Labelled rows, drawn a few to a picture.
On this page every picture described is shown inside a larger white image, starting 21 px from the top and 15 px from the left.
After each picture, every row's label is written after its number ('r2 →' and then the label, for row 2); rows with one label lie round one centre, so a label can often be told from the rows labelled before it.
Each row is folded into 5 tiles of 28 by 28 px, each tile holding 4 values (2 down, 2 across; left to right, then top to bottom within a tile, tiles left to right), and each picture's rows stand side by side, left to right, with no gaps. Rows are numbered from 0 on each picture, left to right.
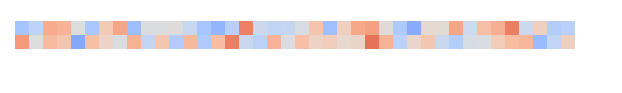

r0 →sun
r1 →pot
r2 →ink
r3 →ink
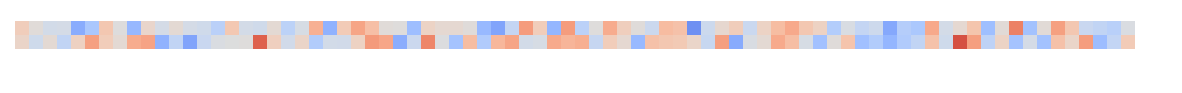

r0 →pot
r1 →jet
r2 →ink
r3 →pot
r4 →sun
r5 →ink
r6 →jet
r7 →ink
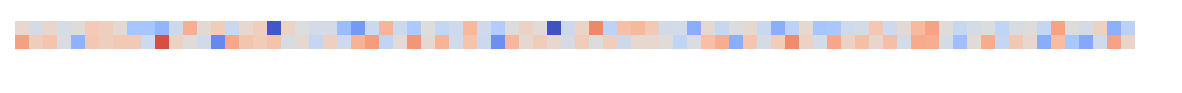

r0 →sun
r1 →sun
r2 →pot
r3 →sun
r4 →ink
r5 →pot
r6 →ink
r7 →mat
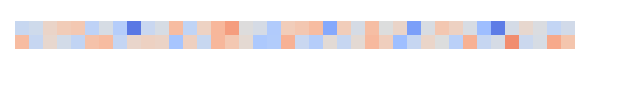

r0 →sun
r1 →ink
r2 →ink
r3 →pot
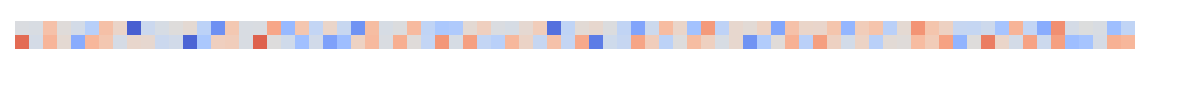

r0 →sun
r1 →jet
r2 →jet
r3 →sun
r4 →pot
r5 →jet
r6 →ink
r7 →mat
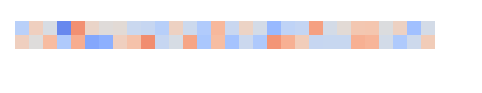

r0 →mat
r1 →mat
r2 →ink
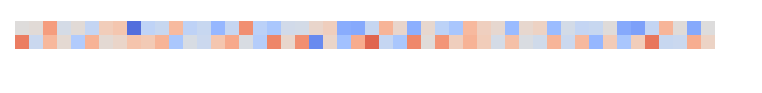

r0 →sun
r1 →pot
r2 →pot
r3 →sun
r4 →pot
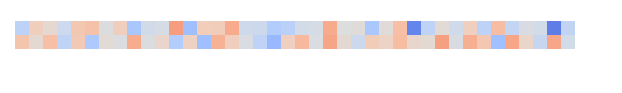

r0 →mat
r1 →ink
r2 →sun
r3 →sun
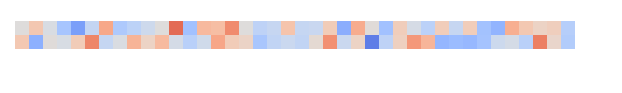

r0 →pot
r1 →ink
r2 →mat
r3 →jet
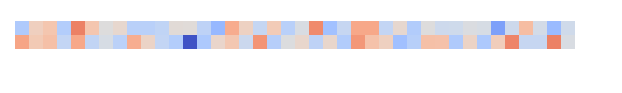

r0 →mat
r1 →jet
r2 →ink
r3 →pot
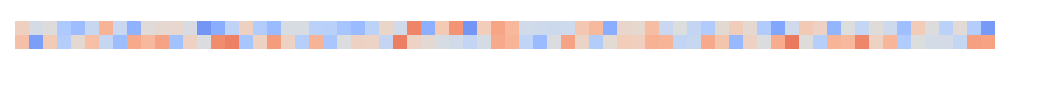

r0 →pot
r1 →pot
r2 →jet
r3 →ink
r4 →ink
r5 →pot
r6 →mat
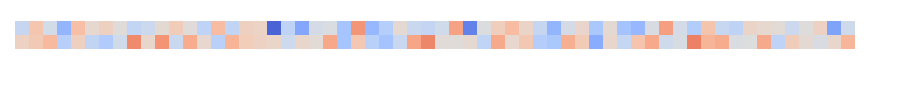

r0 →mat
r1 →sun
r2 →mat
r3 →ink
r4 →pot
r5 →sun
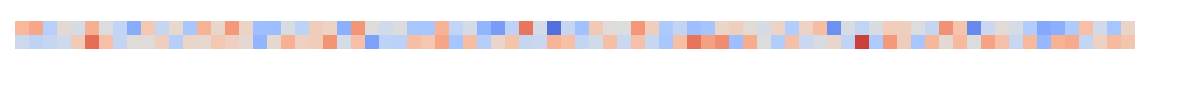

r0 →ink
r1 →ink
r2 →mat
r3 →pot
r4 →mat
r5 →sun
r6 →sun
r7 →pot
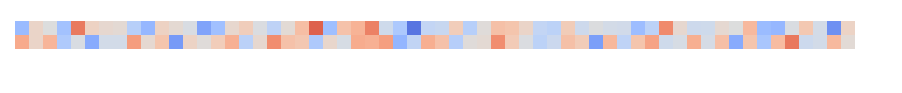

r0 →mat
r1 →pot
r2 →ink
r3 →ink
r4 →pot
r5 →pot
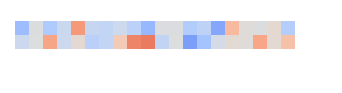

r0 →mat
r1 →jet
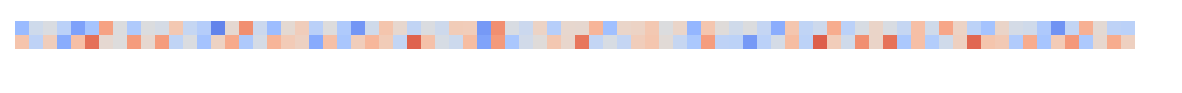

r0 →pot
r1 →pot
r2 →pot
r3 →mat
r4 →ink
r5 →jet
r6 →mat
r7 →pot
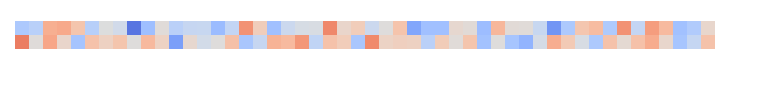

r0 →sun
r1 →pot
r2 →sun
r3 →mat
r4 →ink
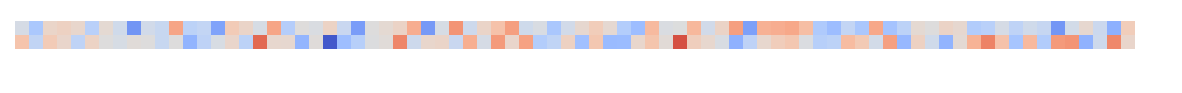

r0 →sun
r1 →jet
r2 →jet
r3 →ink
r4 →jet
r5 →ink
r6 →mat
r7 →pot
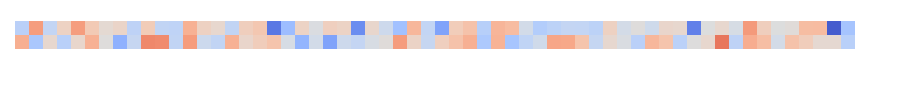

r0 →ink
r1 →sun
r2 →jet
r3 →mat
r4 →sun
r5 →sun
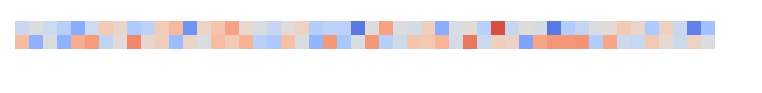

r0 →pot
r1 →ink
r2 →pot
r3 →mat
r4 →sun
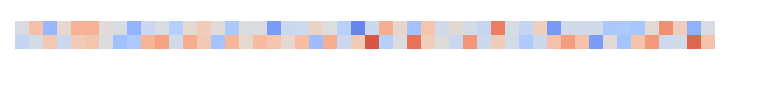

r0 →ink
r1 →sun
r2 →pot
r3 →mat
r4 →pot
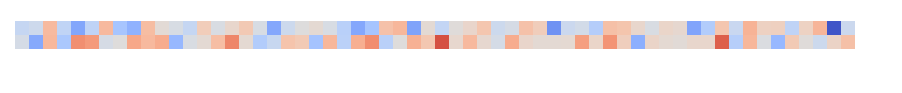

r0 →pot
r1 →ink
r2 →pot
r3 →sun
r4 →sun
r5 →sun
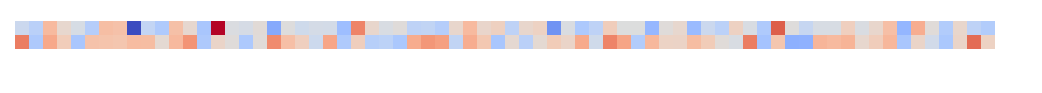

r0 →sun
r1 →mat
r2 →mat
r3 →sun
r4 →sun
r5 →mat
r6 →mat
